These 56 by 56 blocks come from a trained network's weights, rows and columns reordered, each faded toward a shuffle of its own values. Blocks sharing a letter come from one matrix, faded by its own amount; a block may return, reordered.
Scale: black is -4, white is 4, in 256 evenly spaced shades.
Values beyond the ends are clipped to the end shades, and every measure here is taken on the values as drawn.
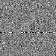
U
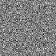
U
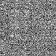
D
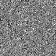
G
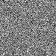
G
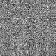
D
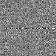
U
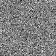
G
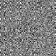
U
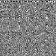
U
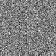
D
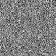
D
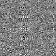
U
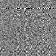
U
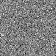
G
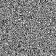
G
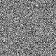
D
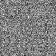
D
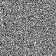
G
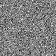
G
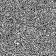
G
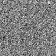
D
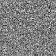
D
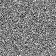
G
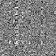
U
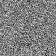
D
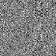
U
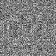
D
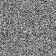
G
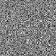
U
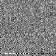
U
